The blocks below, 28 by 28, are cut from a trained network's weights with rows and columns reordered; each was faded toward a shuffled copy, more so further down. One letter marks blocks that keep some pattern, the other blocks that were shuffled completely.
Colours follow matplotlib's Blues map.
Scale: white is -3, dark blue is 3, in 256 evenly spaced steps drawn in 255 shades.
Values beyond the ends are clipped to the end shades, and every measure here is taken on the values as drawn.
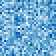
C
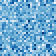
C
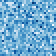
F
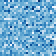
C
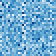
C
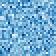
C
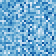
C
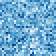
C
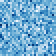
F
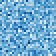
F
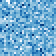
F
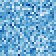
C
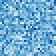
F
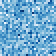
F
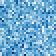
F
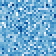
F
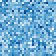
C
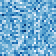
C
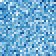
F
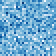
F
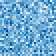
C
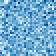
C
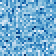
F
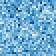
F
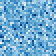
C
